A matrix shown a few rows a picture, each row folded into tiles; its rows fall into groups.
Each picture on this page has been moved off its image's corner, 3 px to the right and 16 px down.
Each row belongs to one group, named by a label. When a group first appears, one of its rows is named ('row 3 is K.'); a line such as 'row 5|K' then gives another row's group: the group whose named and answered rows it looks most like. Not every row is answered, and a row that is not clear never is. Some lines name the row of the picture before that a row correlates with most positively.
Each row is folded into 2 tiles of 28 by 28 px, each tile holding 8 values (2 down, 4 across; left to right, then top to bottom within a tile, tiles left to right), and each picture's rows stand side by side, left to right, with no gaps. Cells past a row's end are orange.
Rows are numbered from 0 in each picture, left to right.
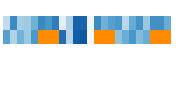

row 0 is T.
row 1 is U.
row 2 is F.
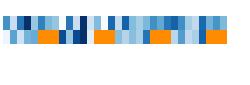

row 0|F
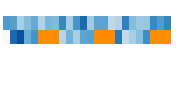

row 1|F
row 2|T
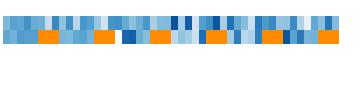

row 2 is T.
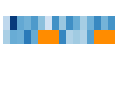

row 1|T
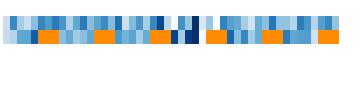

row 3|U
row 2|F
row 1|F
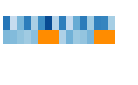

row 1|F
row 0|F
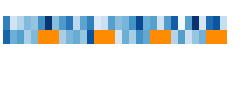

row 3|F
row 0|F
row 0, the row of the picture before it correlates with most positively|0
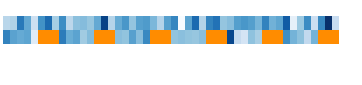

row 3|F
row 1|F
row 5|F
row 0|U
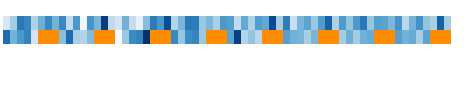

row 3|U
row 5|F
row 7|F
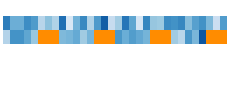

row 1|F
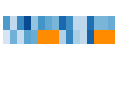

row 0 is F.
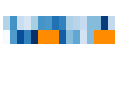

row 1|F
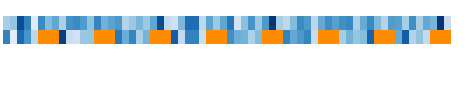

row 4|F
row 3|U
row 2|F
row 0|U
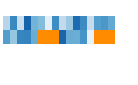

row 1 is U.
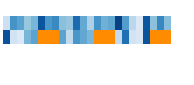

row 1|U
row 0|T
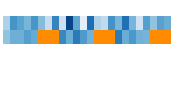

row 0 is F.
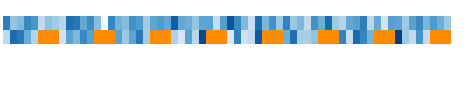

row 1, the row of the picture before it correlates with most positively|0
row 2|U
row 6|U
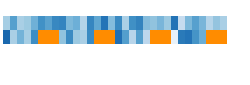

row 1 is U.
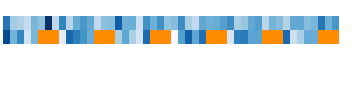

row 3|T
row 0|F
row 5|T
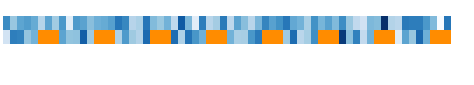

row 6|F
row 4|T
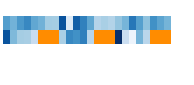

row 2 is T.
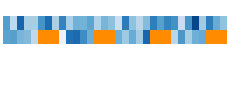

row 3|F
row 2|T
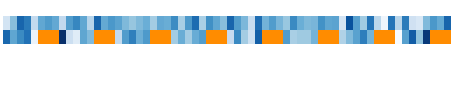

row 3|F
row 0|U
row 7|T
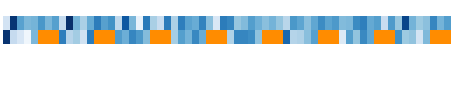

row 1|T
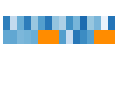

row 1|U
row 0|F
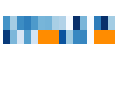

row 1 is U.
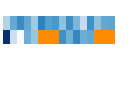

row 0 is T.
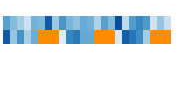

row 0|F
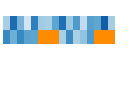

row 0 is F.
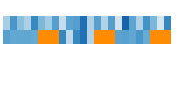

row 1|U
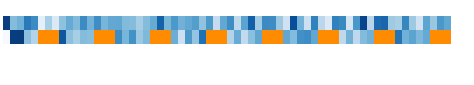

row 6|F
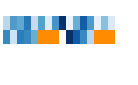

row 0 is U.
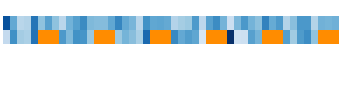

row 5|U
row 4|T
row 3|U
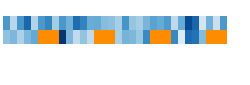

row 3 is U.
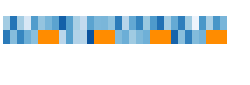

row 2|F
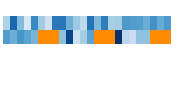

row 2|T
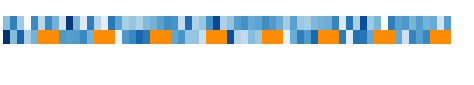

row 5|T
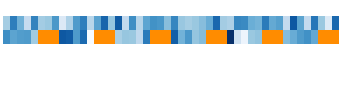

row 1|U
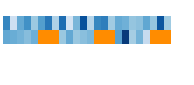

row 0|F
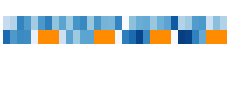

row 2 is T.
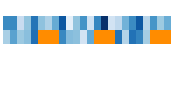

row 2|U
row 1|F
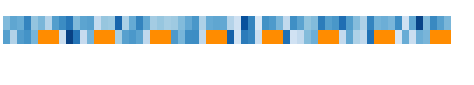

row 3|U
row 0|U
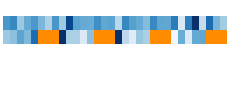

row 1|T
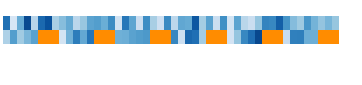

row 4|T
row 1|T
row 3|U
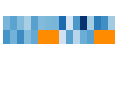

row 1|F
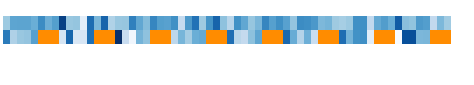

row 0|T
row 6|U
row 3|F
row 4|T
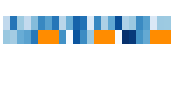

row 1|U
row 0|T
